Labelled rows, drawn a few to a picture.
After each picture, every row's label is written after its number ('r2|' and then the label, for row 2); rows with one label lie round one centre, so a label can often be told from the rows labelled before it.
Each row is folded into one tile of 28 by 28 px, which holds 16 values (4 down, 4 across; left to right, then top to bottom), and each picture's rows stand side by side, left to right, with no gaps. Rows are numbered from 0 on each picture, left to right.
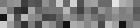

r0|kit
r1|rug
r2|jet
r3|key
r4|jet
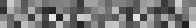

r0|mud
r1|kit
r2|kit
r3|key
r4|kit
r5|kit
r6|mud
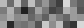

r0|jet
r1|jet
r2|mud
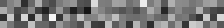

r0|kit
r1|kit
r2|kit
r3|mud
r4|key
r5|jet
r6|key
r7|kit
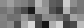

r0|key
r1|mud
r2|mud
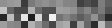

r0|kit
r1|kit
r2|key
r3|rug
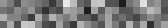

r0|key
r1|kit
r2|mud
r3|mud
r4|rug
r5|jet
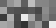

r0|kit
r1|key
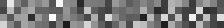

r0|mud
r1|kit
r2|jet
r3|kit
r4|key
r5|kit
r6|kit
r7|kit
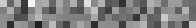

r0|jet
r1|jet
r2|jet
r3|jet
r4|rug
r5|mud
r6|key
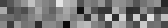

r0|rug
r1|jet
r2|jet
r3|kit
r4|kit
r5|kit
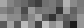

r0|key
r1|rug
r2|mud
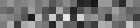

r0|key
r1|kit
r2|kit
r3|rug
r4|rug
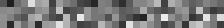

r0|rug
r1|jet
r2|kit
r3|rug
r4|rug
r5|kit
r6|key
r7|kit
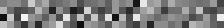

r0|kit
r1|jet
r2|kit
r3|kit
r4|kit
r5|jet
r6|key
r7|kit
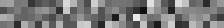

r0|key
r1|rug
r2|mud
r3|mud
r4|kit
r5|mud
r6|mud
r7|rug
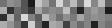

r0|kit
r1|mud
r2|jet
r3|jet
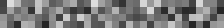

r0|mud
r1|mud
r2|kit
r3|mud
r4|rug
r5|jet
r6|kit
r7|jet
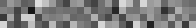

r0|kit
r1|mud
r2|rug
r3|rug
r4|mud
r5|jet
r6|key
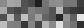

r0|kit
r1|rug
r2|kit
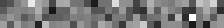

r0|rug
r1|jet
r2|key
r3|rug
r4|jet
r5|mud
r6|kit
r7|jet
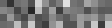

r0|rug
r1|mud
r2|mud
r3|key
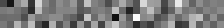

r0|rug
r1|mud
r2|key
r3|key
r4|kit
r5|jet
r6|mud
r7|key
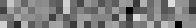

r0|mud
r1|key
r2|mud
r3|key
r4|kit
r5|key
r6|jet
